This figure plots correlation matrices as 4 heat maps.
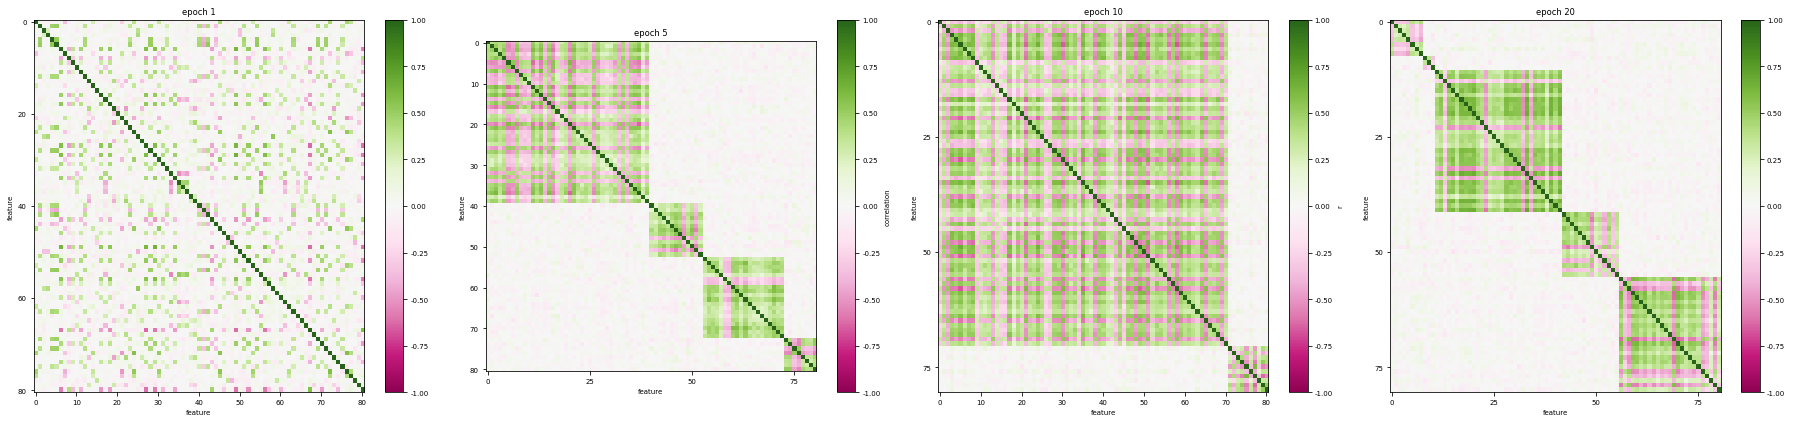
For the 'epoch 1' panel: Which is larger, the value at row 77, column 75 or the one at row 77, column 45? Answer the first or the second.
the second
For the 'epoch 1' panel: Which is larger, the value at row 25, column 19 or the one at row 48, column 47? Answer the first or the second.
the first
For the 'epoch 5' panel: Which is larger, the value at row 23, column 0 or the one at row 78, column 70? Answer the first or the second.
the first
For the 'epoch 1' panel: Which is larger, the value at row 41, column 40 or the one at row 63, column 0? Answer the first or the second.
the second
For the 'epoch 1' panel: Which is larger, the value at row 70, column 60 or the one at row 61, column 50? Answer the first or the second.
the first
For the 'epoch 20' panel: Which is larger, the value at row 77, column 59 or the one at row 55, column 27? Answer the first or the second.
the second
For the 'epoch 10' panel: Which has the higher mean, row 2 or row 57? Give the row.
57
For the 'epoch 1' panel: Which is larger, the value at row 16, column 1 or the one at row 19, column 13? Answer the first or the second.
the second
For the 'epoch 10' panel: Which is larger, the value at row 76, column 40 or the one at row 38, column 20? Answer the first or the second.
the first
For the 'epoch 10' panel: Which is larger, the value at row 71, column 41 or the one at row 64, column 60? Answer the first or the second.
the second
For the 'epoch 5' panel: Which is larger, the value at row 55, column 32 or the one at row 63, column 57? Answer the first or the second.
the second
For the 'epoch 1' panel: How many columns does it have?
81
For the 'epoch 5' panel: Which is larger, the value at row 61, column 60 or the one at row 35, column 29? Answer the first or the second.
the first
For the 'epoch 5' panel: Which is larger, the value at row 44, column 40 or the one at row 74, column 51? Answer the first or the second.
the first
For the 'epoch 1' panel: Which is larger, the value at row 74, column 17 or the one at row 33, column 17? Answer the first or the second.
the second
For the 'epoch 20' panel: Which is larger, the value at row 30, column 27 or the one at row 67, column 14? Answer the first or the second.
the first
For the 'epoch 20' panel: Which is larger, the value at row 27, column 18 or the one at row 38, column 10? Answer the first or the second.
the first
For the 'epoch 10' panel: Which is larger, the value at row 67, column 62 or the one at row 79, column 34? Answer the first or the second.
the first
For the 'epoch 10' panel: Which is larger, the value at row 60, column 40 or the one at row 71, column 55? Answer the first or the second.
the first
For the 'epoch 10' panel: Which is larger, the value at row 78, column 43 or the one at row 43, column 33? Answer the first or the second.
the first
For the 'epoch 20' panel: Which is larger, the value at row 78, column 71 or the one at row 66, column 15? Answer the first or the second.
the first
